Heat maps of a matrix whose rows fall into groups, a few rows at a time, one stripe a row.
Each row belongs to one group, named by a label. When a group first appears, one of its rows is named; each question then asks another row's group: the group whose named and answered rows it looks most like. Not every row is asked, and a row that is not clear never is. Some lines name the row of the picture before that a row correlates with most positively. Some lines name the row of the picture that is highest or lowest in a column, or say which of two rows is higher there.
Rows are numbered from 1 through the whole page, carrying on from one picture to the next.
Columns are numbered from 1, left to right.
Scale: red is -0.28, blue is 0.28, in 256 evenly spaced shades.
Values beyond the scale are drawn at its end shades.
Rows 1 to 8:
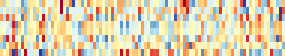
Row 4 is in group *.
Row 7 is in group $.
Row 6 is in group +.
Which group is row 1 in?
+
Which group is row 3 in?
+
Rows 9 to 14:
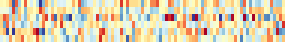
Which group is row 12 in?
+
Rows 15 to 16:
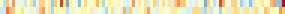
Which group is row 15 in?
+
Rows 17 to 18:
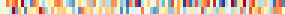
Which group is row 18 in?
*
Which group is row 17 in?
$
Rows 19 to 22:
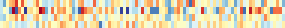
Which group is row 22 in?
+
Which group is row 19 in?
$
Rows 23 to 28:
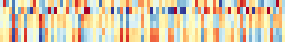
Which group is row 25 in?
*
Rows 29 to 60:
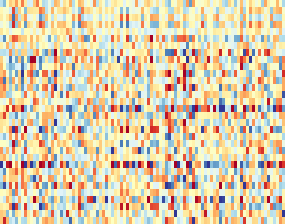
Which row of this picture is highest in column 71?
57
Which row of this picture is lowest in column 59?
52
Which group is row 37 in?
+
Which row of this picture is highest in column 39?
52
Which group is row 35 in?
+
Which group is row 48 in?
$
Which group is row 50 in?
+
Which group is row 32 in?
*
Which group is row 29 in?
$
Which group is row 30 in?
*
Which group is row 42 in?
+
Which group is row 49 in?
*
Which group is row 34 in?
$
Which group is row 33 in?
+
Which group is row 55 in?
$
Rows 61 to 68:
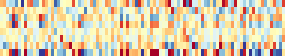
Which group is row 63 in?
*
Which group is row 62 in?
$
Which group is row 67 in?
$
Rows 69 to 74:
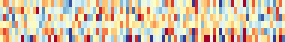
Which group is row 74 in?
$
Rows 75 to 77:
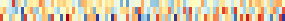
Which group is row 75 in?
*
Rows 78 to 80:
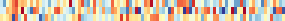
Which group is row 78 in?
$
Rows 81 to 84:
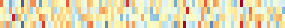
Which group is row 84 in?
+
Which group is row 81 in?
+
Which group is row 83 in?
*
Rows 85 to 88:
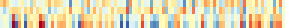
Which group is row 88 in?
*
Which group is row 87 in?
*
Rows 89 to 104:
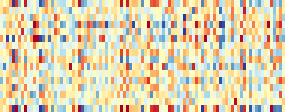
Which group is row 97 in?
*
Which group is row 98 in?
$
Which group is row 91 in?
$
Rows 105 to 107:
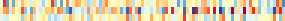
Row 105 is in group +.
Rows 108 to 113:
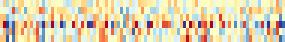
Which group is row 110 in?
+
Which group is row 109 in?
*
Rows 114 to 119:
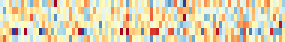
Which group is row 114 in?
$
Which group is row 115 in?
$
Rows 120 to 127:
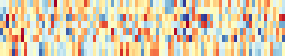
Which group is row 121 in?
$
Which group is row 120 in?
$
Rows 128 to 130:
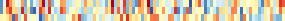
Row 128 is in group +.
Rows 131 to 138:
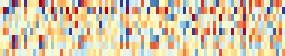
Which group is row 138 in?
+
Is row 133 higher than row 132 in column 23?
Yes
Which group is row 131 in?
*
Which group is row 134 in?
+
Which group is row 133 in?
$
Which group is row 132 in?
+
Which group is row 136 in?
*
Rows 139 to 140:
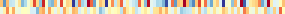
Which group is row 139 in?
+
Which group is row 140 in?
+
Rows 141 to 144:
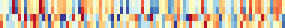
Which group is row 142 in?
*
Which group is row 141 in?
*
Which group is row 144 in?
+
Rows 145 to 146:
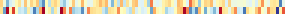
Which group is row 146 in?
+
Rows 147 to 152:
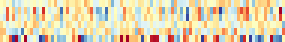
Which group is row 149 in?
+
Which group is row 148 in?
+
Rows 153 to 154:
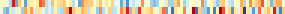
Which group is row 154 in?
$
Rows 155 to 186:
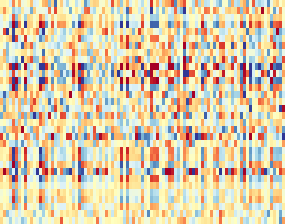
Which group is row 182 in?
*
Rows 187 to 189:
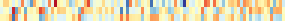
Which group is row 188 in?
*
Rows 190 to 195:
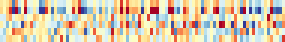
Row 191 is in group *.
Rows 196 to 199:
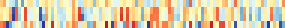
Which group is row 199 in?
+
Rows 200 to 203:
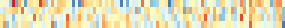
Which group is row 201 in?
$
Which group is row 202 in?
+
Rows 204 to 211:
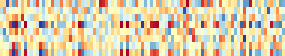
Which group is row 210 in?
*
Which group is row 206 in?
$
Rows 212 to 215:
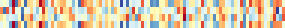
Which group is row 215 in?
*
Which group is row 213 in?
+
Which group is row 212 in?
*
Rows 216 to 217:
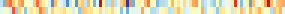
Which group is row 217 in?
*
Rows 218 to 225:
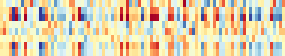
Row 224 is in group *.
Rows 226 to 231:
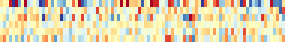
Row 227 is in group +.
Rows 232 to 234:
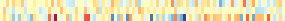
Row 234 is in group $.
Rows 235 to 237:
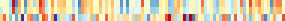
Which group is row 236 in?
*
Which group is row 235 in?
*
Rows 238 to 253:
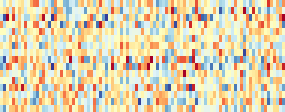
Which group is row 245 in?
$
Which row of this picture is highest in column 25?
248
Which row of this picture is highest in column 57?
250
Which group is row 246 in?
$
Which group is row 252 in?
+
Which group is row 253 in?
$
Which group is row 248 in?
+
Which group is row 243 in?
$
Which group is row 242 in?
*
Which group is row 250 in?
$
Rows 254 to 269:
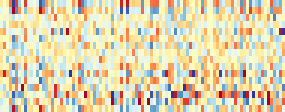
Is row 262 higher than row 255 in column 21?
Yes
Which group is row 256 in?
$
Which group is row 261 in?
+
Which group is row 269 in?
*
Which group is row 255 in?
*
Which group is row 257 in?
$
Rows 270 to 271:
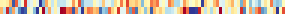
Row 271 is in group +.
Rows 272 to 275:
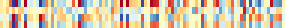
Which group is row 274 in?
*
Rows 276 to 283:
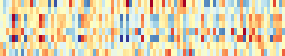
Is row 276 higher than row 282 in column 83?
Yes
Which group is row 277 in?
$
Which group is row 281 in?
*
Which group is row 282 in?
+
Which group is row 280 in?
$
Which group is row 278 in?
*
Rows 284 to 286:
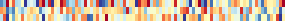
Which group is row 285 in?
+
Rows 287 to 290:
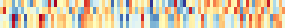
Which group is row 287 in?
$
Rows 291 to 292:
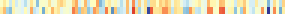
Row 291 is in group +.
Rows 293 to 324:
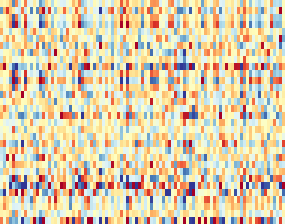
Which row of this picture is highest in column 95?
320
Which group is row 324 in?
+
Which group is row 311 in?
*
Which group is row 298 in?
+
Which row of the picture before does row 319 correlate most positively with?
291
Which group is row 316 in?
$
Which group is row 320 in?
$
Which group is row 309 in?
+
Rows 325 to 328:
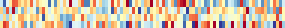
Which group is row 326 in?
+
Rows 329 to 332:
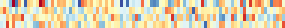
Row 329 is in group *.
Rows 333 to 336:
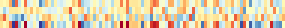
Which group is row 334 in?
$
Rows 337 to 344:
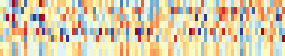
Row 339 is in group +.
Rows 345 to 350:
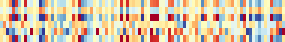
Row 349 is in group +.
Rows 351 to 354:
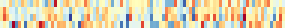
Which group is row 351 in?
$
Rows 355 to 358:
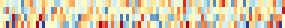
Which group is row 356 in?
+
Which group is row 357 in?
*
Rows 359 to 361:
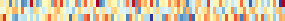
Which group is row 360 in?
$
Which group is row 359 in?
+
